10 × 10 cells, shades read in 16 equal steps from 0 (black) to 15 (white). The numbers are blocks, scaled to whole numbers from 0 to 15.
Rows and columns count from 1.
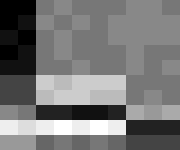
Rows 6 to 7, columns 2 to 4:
4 12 11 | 4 11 12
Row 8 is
8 7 2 2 1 1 2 10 9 10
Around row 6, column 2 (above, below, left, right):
1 4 4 12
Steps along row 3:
down up up down same up same same same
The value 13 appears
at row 9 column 2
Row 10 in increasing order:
4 4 4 6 6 6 7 7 9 9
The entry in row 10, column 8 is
4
